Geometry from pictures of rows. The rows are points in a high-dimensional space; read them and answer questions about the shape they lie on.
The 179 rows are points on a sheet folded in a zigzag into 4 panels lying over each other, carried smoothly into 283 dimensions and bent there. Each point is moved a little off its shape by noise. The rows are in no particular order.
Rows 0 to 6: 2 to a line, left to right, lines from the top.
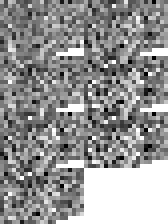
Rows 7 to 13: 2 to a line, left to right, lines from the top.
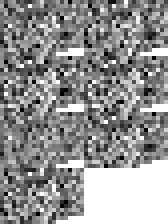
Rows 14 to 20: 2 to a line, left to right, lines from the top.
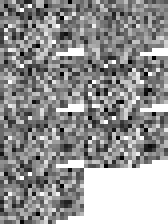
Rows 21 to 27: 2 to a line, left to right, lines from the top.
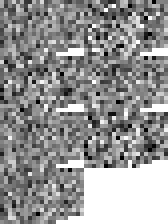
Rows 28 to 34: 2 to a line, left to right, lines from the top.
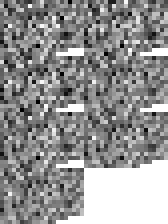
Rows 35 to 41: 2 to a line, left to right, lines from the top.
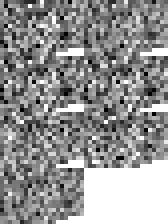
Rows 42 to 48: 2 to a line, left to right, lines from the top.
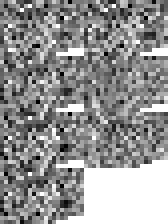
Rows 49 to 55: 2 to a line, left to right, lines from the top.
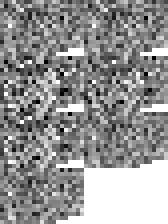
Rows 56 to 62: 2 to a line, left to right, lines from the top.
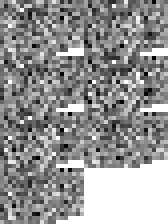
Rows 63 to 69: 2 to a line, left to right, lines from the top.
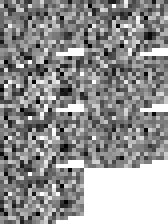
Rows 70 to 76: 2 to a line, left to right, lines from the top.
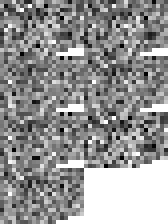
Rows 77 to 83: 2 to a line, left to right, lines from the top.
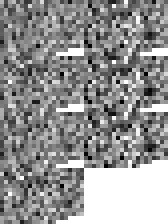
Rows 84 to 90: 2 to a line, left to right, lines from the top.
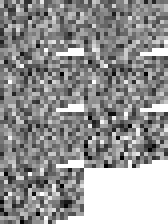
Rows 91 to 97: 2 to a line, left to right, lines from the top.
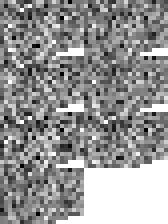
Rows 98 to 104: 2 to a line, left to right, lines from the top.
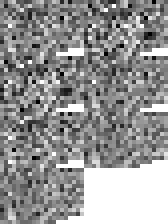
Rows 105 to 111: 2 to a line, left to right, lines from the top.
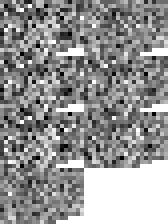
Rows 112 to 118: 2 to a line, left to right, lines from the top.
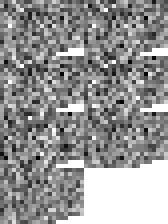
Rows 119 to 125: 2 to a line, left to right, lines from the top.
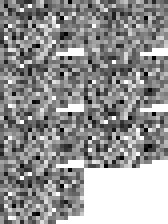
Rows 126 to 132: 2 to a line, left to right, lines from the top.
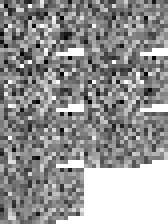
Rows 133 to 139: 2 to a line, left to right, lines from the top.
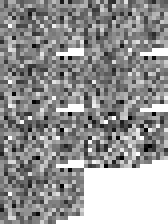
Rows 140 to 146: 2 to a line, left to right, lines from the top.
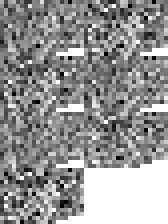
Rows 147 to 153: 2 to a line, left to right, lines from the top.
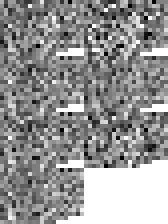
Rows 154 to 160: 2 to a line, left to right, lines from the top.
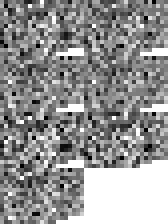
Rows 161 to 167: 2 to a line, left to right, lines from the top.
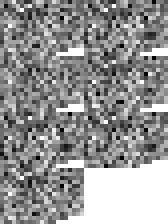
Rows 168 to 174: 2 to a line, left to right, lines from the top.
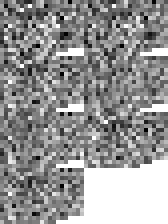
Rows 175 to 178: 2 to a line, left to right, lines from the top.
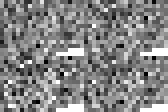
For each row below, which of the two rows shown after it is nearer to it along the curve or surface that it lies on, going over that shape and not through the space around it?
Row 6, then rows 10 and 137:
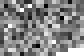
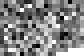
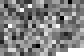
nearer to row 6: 10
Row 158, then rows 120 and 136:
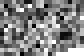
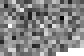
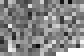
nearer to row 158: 120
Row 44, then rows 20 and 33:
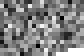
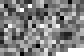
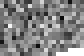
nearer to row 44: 33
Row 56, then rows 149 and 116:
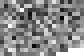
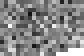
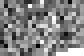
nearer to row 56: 149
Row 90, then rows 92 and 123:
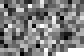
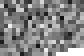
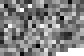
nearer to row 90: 92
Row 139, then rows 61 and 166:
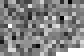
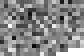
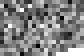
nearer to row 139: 61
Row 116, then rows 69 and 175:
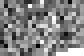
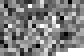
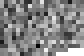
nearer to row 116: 175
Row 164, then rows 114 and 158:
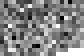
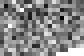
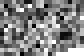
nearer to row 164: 158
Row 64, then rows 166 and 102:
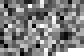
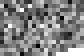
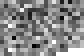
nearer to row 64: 166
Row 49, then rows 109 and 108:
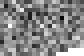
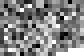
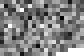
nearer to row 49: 108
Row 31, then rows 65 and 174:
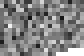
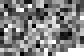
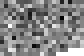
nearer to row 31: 174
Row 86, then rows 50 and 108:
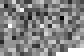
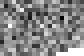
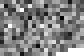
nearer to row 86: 50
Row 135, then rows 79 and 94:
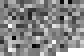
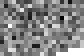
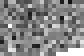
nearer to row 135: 79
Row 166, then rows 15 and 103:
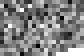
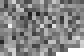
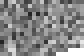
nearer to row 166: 15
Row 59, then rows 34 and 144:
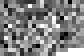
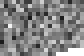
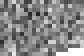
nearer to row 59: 34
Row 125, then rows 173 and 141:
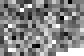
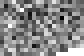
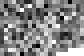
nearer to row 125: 141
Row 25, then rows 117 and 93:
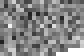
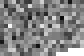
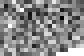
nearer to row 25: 117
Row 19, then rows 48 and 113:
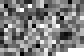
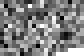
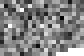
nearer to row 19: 113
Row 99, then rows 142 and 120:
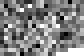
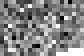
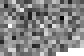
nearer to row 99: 142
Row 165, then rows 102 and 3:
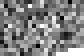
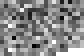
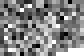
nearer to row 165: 3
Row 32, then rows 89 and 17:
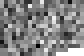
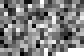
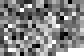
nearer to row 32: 89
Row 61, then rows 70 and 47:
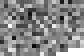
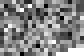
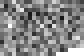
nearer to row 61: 47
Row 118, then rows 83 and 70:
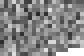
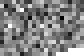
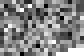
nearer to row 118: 83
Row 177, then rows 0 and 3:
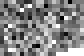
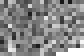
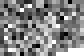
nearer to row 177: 3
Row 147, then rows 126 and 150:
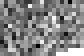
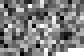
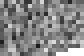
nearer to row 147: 150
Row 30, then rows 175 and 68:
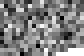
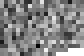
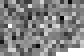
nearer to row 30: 68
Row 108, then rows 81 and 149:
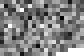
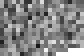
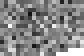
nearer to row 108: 149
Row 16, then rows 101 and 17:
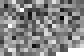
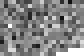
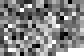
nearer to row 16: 17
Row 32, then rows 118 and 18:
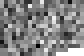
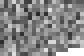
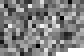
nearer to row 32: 118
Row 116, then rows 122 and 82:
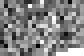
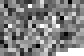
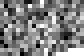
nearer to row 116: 82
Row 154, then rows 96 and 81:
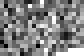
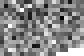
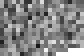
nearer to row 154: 81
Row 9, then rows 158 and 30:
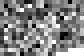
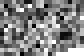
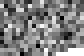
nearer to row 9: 158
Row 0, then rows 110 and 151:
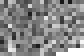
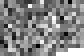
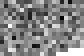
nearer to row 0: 110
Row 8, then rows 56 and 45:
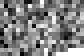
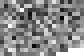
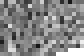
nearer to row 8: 45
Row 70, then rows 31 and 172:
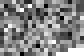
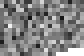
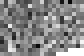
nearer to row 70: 31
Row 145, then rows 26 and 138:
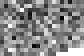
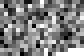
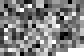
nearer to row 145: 138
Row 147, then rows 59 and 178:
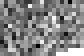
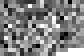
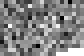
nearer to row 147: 59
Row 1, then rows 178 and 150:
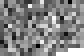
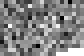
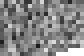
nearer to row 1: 150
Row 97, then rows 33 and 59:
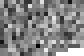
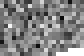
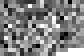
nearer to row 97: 59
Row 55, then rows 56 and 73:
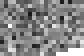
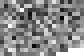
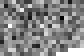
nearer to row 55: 73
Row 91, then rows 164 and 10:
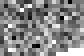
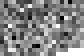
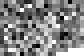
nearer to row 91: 10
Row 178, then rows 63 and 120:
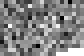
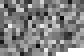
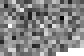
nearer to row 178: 63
